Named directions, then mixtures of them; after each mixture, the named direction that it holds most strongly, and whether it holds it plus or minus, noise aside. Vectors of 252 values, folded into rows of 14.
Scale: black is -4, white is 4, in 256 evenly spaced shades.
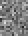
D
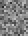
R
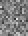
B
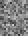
R, plus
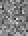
B, plus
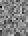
B, minus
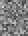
R, minus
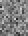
B, minus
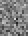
B, minus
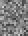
R, minus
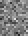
R, plus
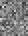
D, minus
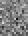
B, minus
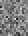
B, minus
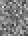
R, minus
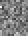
B, plus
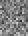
B, plus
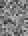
R, plus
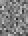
B, minus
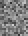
R, plus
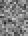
R, plus
